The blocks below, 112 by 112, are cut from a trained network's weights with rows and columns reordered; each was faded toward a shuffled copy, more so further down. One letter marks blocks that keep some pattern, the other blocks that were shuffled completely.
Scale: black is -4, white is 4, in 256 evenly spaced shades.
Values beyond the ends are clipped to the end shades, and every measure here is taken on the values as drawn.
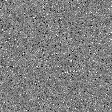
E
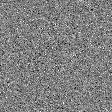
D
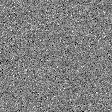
D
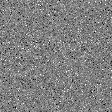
E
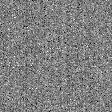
E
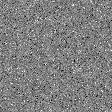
D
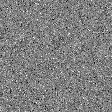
D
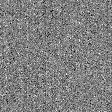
E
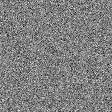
D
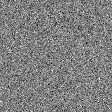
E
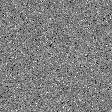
D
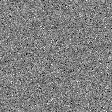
D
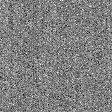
E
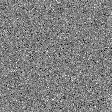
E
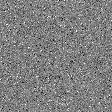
D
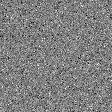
D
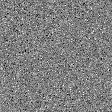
D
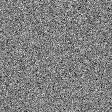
D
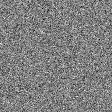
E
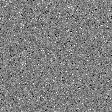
E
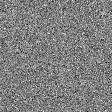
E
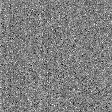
E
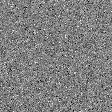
D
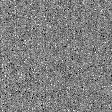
E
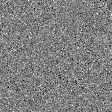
D
